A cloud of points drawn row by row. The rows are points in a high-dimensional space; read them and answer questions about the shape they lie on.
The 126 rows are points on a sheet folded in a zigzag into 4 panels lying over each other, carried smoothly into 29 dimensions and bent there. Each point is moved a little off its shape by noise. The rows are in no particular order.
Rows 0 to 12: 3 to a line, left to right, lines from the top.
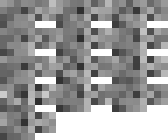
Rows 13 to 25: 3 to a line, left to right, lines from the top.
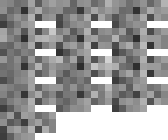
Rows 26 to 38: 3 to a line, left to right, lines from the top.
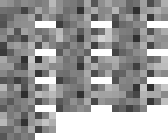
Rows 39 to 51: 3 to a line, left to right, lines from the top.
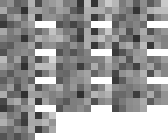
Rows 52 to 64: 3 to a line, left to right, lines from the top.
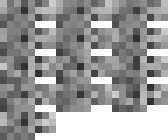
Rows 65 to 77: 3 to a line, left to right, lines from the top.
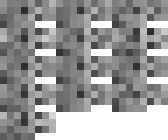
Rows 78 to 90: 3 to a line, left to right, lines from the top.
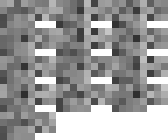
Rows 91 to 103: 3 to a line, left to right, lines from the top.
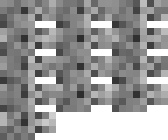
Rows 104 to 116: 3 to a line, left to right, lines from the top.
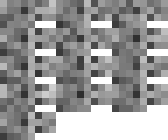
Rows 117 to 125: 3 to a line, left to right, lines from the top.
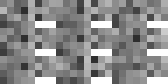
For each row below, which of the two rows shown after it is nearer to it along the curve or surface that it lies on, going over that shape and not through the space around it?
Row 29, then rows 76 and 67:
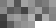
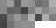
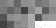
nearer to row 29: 67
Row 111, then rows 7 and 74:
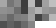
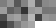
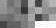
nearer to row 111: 74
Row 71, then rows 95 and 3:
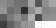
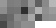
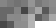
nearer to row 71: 3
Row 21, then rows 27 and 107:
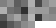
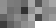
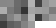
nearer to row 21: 107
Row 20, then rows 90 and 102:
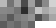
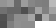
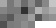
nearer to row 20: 102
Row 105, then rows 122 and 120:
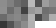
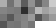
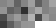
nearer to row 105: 120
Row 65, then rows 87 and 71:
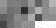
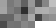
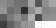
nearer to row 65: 87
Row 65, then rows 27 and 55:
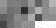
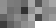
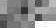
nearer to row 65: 55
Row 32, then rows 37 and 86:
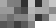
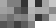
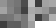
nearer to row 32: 37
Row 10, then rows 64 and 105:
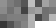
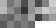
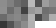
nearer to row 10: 105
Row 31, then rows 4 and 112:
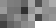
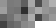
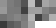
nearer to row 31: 4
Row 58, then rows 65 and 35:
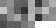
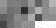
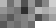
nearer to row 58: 65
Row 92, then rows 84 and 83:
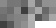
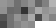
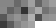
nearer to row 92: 83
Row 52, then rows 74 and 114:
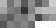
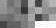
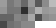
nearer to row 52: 114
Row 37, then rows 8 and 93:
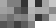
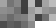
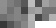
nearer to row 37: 8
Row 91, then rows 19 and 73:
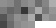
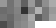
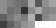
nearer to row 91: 19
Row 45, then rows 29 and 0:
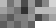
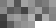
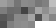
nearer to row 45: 0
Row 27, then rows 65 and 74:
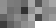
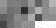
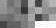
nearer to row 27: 74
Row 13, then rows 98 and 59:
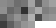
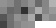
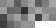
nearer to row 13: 59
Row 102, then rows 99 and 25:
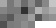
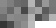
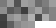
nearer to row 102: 25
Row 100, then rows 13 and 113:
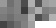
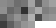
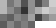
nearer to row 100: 13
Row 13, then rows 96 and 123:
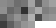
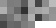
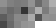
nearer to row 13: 96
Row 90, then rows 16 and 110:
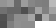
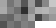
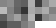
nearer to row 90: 16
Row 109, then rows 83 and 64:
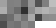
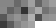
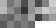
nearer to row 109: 64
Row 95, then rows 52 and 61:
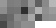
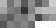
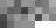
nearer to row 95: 61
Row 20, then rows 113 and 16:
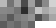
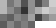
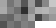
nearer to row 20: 113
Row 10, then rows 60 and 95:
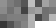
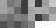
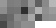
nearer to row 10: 60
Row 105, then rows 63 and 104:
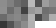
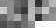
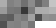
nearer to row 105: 63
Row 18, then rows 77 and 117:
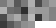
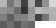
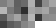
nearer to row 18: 117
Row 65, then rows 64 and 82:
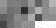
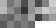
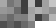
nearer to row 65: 64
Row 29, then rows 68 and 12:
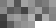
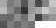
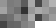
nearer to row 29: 12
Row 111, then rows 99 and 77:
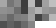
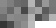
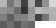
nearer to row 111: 99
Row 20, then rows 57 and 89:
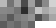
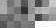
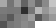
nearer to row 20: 89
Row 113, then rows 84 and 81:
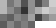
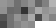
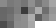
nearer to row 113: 84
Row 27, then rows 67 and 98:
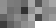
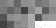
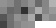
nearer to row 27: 67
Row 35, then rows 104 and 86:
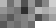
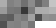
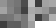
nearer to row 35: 104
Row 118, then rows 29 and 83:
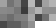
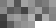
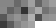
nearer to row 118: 83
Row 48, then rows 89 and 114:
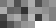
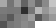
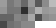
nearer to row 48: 114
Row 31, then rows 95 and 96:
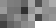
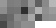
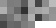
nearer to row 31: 96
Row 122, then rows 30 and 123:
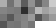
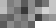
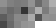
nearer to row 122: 30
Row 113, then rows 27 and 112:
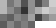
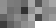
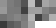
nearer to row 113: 27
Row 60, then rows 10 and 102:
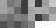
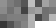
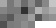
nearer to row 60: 10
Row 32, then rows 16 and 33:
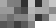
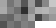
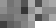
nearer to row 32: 33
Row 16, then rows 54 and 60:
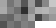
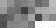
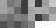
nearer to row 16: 54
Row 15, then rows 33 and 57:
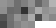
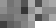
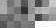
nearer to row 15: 57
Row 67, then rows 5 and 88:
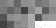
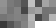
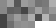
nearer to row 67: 88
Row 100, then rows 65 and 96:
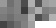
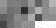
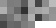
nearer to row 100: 96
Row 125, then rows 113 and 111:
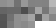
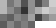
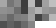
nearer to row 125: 113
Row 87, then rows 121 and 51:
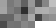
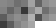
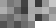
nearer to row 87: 121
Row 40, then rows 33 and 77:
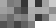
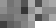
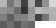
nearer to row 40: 33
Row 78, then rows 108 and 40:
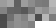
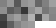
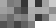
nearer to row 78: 108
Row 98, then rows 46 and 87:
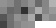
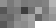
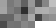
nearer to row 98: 87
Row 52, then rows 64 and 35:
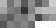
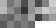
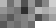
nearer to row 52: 35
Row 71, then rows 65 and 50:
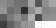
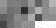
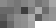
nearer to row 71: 50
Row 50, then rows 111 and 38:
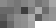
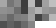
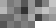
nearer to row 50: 38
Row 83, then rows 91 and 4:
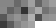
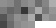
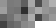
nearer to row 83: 4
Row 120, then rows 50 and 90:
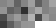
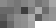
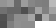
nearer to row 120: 50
